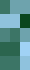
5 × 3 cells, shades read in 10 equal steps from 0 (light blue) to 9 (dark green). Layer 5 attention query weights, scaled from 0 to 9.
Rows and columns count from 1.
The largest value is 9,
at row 2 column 3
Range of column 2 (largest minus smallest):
6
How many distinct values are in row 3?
3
